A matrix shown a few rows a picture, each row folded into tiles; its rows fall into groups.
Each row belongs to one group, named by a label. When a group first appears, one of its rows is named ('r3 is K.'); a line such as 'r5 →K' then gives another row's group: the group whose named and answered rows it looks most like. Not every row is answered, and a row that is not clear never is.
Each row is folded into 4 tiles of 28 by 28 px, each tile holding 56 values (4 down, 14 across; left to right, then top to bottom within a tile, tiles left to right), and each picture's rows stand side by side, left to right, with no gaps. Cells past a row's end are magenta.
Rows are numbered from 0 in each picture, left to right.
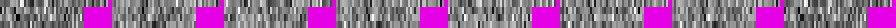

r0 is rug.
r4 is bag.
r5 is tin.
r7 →rug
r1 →tin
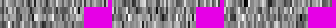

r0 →tin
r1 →bag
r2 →bag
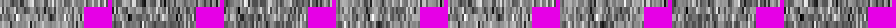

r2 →rug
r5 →tin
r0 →bag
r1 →rug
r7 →rug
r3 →tin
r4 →bag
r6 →rug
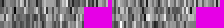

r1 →tin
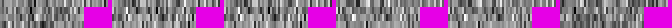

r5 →rug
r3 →bag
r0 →tin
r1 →bag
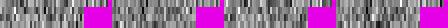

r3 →tin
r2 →bag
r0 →bag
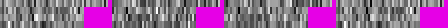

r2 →rug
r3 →tin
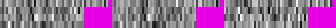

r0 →tin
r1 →tin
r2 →bag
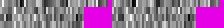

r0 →bag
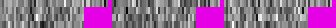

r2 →tin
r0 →tin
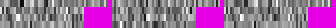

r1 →tin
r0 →bag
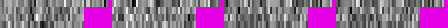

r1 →bag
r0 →tin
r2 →rug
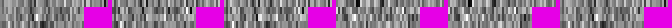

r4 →bag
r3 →bag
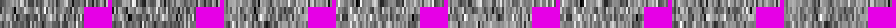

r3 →bag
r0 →rug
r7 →tin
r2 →tin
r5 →bag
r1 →rug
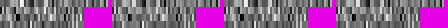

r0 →rug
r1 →rug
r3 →rug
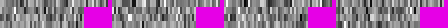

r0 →bag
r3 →tin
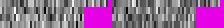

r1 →rug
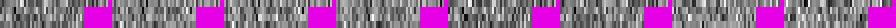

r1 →tin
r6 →bag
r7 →bag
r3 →tin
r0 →rug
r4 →rug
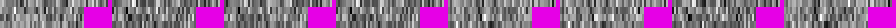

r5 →tin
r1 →rug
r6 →rug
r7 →tin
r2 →rug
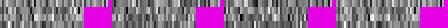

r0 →tin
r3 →tin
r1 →rug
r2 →rug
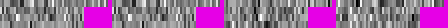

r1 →bag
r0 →bag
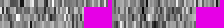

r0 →bag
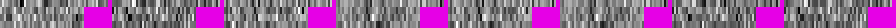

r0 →bag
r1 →rug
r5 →tin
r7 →rug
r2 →tin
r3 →tin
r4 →tin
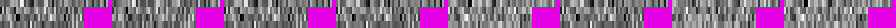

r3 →rug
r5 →rug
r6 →bag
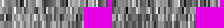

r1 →rug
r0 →bag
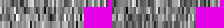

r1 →rug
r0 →bag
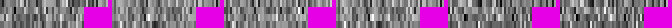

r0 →rug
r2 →tin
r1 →tin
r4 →rug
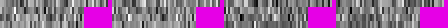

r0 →bag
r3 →rug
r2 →rug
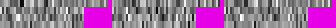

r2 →bag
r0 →bag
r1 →bag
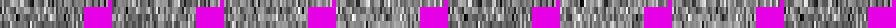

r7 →rug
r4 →rug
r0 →rug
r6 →bag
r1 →rug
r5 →bag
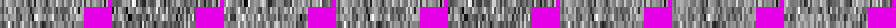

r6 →tin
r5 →tin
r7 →bag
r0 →tin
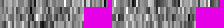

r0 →tin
